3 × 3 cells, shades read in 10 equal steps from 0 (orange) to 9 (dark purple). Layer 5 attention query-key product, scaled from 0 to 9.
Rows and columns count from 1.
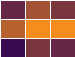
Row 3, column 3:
7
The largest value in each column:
9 6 7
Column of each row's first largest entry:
1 1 1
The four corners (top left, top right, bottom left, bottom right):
7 6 9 7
